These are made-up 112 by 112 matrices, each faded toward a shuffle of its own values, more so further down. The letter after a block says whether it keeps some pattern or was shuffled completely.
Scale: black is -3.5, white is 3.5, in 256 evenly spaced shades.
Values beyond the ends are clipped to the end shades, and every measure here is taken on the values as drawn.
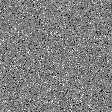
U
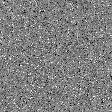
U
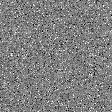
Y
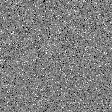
U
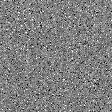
Y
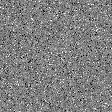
U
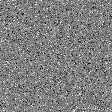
U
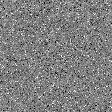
Y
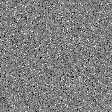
Y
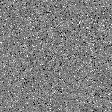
Y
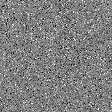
Y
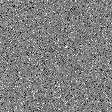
U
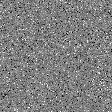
Y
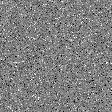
Y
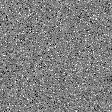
U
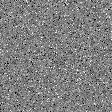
U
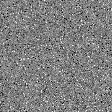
Y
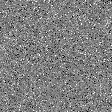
Y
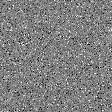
Y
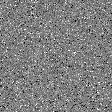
U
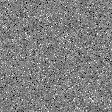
Y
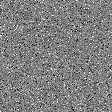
Y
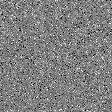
Y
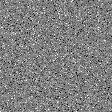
Y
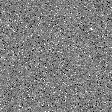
Y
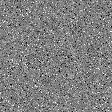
U
